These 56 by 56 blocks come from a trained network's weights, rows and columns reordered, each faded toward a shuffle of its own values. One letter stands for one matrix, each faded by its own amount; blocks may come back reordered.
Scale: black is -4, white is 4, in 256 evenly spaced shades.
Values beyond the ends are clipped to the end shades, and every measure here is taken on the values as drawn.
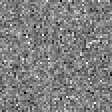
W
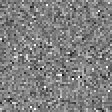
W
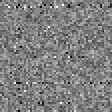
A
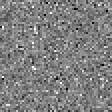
W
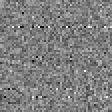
A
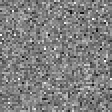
W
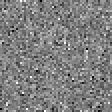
W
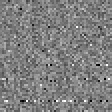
A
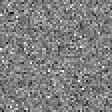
W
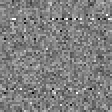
A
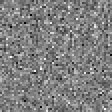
W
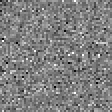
W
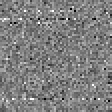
A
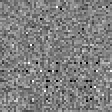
A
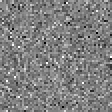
W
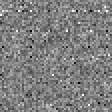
A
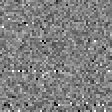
A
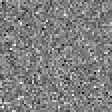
W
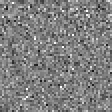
W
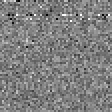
A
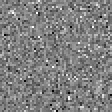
W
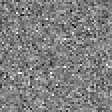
W
